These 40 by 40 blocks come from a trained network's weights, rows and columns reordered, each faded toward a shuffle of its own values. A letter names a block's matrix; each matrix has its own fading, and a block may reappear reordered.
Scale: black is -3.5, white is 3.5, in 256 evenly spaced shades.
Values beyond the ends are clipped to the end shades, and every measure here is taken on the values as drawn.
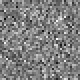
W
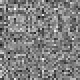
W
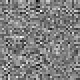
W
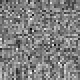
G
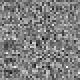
G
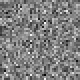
W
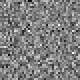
W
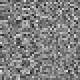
G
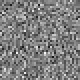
W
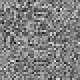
G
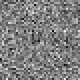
W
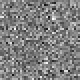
W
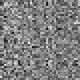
W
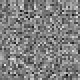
G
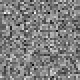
G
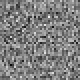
G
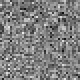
G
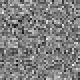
G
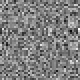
G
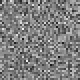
G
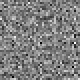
W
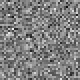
G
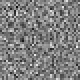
G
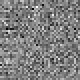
G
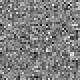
W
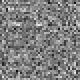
W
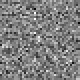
W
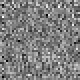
W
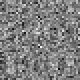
G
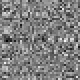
G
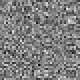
G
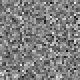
W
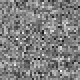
W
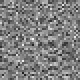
G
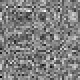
G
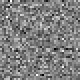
W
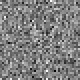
W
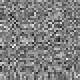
G
